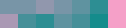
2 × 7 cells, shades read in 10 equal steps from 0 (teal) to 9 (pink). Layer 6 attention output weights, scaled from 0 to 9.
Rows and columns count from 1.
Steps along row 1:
same up down down down up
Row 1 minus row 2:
-2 2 4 1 1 1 0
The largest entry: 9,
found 2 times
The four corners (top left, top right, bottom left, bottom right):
4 9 6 9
